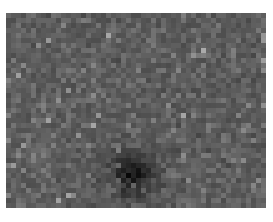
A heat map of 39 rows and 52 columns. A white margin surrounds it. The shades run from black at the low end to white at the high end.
Neither half mirrors the other. The distribution is heavy-tailed on both sides. The bottom middle is the ninth with the lowest average. A single dip lies in the bottom middle.
